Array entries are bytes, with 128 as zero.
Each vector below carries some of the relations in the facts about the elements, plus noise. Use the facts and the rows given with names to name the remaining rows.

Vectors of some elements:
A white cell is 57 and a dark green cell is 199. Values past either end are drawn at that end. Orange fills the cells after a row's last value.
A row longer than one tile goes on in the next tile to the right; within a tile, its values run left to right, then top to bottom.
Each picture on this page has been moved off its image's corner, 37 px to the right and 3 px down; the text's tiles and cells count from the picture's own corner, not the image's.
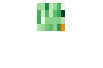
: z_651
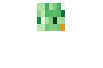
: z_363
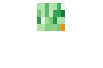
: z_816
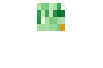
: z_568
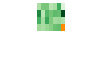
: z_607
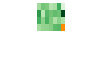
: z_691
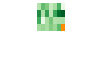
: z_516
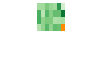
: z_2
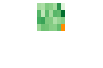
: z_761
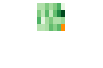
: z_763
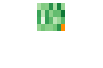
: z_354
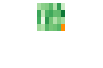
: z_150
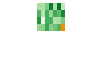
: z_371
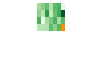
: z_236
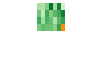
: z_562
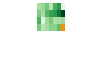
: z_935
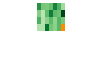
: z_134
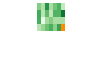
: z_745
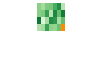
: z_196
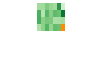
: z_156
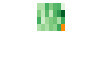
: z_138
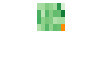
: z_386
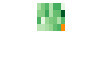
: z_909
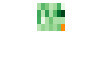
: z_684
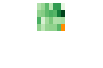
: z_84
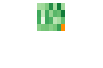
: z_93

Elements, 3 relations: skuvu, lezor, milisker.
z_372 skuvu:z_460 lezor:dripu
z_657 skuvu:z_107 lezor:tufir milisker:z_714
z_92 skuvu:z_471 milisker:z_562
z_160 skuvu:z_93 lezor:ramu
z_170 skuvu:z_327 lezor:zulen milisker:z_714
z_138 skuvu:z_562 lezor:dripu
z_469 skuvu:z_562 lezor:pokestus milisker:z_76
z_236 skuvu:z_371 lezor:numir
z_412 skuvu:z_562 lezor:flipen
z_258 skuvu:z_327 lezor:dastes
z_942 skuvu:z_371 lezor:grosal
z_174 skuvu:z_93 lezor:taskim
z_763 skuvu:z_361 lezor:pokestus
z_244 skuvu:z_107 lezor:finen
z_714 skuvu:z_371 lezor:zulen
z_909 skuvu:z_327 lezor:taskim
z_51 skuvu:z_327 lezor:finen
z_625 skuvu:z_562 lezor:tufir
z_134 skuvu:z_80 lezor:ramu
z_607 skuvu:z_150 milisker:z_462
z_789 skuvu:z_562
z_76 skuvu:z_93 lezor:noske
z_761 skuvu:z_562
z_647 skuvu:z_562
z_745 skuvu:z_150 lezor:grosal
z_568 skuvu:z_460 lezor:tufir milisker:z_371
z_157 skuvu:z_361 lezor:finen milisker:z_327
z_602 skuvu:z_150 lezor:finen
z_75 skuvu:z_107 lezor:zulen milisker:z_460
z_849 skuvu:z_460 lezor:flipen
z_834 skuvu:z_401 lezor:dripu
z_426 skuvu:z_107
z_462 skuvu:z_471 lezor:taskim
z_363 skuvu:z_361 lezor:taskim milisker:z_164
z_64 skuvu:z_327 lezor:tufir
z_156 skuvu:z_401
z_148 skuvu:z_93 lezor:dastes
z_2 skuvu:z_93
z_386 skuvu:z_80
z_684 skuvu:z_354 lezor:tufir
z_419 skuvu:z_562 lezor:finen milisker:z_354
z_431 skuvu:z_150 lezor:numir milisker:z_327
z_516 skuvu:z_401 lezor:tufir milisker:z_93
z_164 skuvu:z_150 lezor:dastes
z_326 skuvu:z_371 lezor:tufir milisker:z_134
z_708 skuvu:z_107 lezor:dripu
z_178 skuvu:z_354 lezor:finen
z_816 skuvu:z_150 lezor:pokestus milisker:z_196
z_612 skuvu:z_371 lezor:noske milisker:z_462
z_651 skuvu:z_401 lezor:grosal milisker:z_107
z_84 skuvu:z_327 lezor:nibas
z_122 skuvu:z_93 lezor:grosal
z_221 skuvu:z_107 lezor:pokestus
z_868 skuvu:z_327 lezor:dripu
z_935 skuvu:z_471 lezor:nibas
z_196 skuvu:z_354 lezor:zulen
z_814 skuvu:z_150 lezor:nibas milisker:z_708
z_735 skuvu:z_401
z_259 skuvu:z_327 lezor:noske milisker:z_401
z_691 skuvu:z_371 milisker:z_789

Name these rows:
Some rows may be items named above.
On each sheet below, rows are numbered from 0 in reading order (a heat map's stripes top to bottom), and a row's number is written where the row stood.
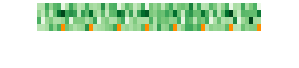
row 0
z_849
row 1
z_75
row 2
z_868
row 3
z_516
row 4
z_160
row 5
z_107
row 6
z_64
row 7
z_363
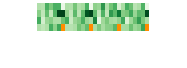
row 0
z_412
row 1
z_469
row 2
z_148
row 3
z_170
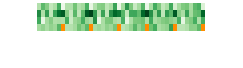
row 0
z_516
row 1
z_469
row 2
z_568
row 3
z_326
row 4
z_419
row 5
z_174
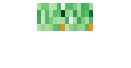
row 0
z_612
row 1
z_714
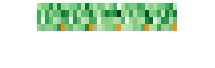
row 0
z_354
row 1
z_460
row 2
z_814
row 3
z_462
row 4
z_196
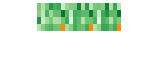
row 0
z_76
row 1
z_401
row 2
z_107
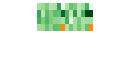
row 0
z_92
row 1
z_625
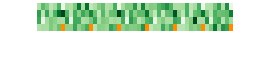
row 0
z_657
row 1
z_371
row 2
z_259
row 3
z_354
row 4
z_708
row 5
z_431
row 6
z_327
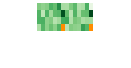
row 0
z_789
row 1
z_259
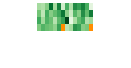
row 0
z_562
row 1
z_164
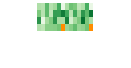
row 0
z_816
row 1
z_157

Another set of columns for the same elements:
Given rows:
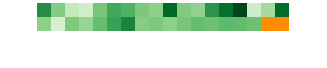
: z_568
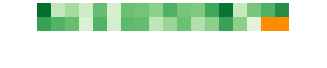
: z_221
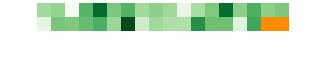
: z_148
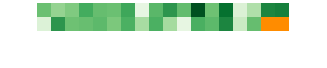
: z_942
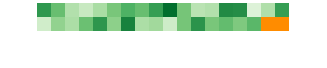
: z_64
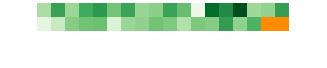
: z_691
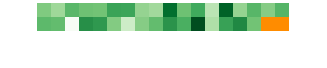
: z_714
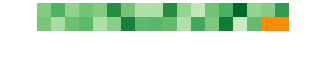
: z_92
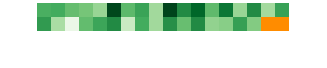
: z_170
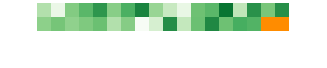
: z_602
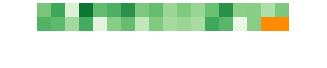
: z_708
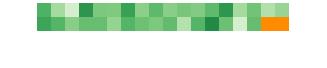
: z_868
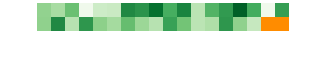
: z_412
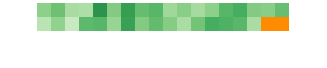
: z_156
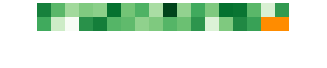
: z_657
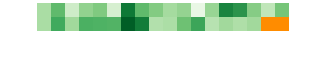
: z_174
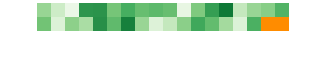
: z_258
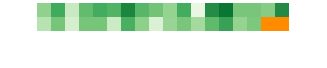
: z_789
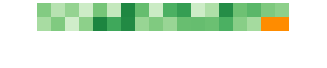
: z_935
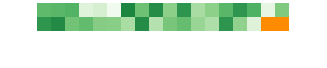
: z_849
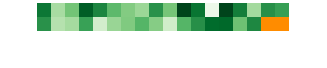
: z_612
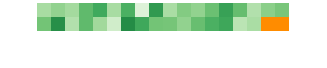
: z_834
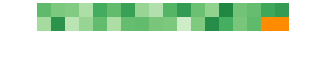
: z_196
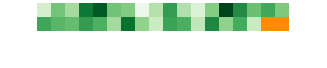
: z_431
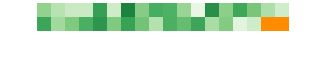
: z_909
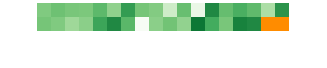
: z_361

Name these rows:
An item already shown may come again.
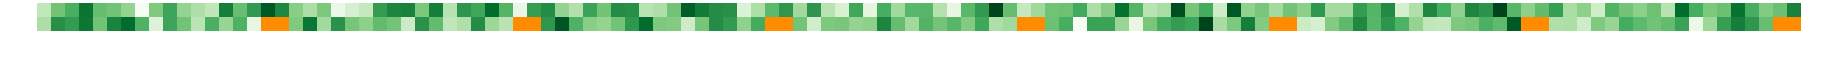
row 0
z_157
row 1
z_412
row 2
z_76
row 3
z_363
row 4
z_714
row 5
z_326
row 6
z_75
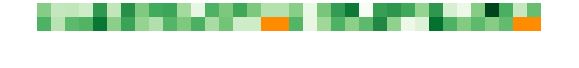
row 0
z_909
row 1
z_462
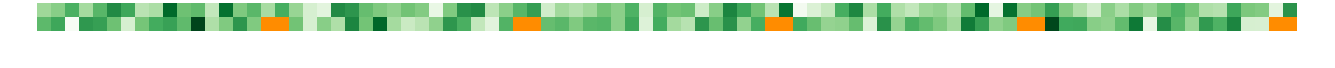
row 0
z_714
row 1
z_258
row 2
z_371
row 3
z_236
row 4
z_354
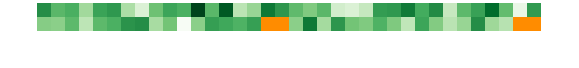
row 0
z_651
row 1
z_412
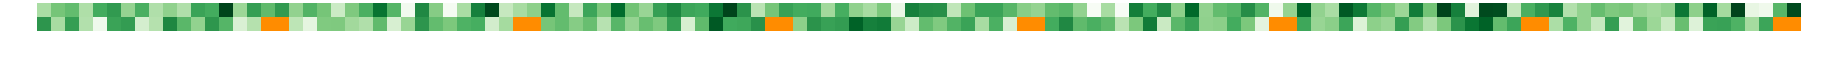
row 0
z_419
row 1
z_814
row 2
z_259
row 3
z_327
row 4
z_849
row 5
z_612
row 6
z_745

